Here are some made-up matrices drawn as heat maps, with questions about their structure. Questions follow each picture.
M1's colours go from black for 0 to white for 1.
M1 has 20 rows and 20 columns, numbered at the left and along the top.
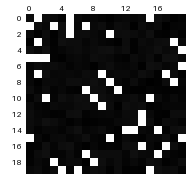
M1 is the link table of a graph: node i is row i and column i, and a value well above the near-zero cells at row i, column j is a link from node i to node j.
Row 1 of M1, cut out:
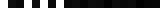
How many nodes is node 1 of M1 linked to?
4
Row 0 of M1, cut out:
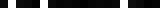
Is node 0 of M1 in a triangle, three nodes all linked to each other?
yes
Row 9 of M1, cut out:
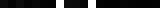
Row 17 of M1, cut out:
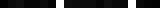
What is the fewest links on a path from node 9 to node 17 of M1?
2
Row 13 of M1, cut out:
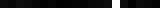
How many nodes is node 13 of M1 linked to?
1
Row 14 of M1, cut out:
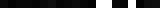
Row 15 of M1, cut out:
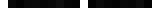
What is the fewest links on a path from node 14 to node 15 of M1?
6
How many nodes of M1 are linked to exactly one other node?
5
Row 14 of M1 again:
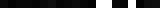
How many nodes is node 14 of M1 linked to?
3
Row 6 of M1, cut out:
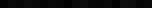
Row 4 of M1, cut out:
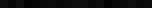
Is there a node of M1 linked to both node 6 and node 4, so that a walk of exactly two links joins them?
yes
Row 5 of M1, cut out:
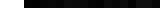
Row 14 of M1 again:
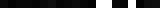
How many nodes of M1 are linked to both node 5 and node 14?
0
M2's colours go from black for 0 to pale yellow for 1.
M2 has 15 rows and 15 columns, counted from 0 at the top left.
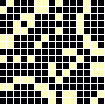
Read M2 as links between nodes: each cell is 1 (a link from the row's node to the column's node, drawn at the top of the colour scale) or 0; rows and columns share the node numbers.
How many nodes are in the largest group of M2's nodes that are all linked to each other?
5
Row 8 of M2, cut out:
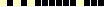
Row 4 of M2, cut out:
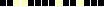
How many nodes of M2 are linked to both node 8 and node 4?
2
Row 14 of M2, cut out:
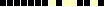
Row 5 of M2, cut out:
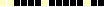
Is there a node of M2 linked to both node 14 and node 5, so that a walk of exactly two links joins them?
no
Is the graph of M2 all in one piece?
yes
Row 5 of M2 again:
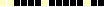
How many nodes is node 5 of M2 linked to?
4
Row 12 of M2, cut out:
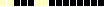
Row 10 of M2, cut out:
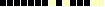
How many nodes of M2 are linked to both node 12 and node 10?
0
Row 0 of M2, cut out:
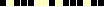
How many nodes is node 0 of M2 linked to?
5
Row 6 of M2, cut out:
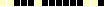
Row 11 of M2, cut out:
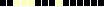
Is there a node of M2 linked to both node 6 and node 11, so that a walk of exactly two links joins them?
no
